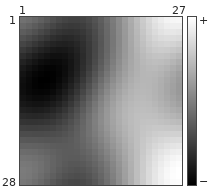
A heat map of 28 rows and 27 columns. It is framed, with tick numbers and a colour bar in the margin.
On average the colour sits 50% of the way up the scale. The ninth with the lowest average is the middle left. The bottom right is the ninth with the highest average. Values rise toward the right. There are no regular stripes. There are no lone odd cells.
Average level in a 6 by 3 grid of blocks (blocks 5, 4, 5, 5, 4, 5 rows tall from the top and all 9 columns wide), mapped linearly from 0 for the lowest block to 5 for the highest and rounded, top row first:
1 2 5 / 0 2 4 / 0 2 4 / 1 3 4 / 2 3 5 / 2 2 5
